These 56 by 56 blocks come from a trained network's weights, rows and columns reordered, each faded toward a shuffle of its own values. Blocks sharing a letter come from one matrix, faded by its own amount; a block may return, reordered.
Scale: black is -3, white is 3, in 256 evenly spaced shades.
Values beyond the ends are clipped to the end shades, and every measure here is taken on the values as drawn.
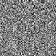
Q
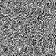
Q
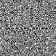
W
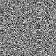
Q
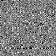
W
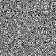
W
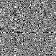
W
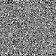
W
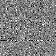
W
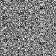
Q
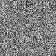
Q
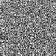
Q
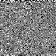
W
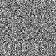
Q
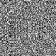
Q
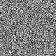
Q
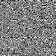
W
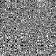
W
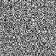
Q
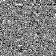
W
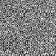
Q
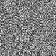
Q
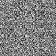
Q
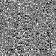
W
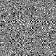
W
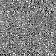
W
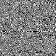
W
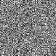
Q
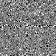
W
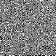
W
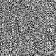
Q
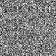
Q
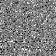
W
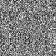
Q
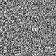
Q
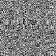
Q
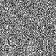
Q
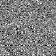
W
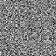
Q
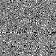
W
